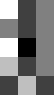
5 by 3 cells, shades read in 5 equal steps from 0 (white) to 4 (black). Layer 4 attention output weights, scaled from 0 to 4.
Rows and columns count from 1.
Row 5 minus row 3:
3 -3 1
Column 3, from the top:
2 2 2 2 3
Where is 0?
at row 1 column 1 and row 3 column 1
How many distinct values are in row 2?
2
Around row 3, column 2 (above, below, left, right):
3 3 0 2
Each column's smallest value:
0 1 2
